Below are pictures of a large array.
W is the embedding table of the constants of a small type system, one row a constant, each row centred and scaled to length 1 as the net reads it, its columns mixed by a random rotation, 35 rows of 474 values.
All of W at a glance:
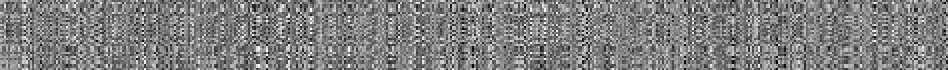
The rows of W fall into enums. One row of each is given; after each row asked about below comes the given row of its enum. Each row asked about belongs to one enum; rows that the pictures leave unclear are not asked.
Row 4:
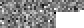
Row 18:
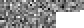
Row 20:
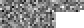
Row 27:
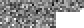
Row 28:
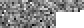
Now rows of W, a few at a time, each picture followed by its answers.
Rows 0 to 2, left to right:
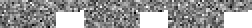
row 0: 28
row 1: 20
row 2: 18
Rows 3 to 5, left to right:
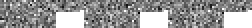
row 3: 18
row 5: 4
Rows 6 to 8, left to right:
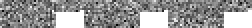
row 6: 20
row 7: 28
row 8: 27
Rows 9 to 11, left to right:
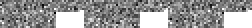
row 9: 4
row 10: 27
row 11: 4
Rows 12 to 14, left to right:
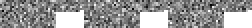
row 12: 20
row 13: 18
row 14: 4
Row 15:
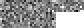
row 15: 20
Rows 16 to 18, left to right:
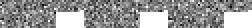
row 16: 4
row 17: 20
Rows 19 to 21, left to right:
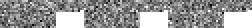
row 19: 28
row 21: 4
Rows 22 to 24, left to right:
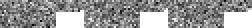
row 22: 28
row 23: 27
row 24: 27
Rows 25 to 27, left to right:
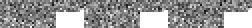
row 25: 27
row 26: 4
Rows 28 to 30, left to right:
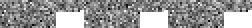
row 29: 4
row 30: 28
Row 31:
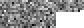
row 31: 28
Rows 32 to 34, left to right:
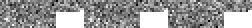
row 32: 27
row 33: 27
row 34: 28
